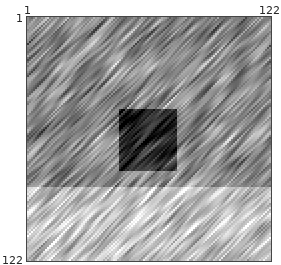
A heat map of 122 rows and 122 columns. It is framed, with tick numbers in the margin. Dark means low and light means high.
Ninth with the lowest average: centre. Seam: horizontal, 70% of the way down, the bottom part higher. Odd patch: lower, in the centre.
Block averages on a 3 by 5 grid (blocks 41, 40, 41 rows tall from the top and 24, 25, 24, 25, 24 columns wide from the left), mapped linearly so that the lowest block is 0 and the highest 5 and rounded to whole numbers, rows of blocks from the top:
33333
33033
55555
